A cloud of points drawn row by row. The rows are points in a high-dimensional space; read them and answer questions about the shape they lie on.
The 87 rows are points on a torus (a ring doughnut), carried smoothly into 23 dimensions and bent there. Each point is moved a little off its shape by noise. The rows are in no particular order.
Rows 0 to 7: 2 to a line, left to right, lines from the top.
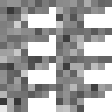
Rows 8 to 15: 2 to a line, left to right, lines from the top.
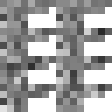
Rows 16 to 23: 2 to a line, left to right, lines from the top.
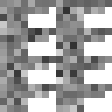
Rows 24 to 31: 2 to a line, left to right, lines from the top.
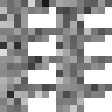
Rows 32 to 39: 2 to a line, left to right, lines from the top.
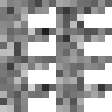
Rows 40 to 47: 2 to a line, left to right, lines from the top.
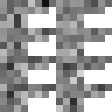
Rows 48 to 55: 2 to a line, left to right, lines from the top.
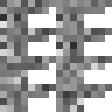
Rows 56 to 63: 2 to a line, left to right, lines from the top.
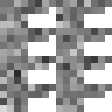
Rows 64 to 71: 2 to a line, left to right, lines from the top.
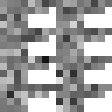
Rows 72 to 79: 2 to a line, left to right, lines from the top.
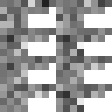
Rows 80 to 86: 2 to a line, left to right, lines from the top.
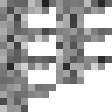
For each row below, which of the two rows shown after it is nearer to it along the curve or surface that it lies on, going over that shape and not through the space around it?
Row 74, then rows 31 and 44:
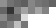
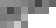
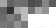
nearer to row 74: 31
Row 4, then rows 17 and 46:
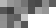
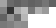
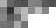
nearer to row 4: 17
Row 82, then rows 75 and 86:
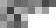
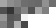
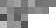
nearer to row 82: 86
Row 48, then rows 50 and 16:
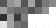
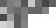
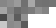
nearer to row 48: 50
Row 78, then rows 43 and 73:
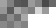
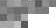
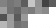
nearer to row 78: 73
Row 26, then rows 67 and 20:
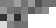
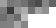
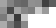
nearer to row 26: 20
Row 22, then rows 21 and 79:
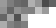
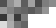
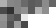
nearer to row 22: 21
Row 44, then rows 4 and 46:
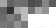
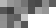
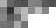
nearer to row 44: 4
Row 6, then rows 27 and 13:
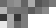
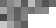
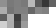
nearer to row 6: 13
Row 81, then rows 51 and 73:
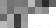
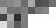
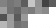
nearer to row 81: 51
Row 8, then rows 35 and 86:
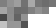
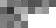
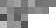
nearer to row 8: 86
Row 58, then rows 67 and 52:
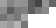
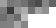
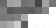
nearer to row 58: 67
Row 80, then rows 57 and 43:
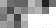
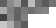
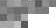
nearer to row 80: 57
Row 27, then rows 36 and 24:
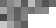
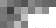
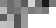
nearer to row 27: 24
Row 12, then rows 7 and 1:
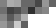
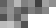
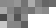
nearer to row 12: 7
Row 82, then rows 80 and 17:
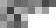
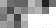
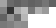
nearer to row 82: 17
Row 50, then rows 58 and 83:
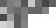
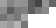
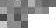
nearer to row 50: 83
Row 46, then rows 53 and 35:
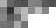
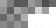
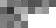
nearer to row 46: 53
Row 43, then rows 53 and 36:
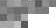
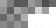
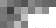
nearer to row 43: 36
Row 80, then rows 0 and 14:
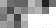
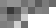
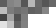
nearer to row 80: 14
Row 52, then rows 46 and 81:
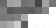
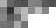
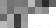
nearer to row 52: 46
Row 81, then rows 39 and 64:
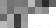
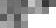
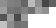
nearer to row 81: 64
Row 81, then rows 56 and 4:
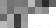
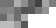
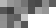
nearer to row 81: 56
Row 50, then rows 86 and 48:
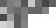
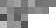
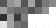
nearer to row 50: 48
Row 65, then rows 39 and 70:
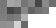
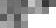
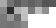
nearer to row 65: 70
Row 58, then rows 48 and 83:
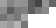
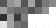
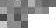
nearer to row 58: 83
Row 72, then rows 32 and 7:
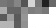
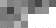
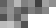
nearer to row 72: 7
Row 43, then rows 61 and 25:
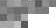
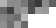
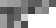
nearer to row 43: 61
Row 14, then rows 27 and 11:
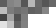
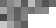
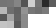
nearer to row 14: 11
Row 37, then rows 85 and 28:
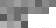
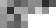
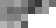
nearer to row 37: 28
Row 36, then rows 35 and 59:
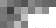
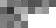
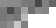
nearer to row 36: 59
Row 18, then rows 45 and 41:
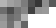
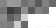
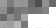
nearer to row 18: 41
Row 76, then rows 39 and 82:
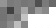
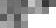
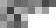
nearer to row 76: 82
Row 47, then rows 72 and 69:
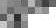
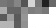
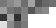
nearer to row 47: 69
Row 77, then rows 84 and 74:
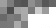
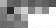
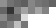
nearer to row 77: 74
